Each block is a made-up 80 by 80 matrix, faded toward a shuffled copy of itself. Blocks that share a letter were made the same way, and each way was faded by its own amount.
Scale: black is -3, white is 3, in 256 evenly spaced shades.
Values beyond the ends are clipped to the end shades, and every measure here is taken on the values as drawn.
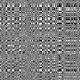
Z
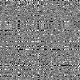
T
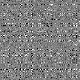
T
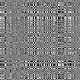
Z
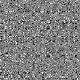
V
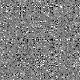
V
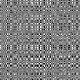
Z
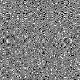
V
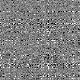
T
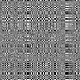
Z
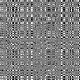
Z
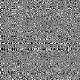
T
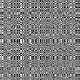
Z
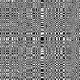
Z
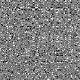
V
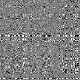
T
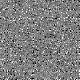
V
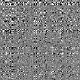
T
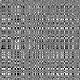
Z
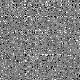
V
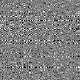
T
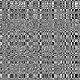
Z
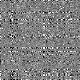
T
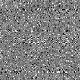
V
